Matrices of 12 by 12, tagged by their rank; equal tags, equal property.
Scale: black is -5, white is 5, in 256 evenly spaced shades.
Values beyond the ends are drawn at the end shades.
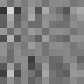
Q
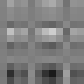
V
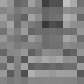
Q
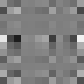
V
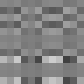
V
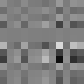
V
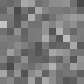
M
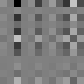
V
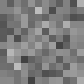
M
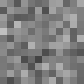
M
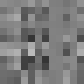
Q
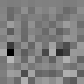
Q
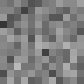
M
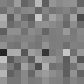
Q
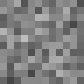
M
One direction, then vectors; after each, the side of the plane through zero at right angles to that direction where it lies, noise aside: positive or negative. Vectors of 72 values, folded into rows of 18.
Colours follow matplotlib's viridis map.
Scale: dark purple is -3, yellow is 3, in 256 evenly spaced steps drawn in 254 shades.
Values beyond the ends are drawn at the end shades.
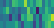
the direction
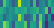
negative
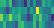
negative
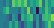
positive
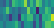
positive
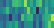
positive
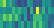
negative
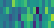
positive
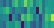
positive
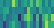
positive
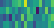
positive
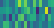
positive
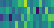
positive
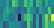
positive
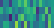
positive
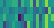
positive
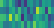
negative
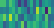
negative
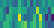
negative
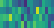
negative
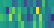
negative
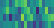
positive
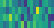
negative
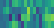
positive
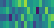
positive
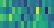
negative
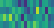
negative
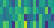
negative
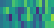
positive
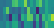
positive
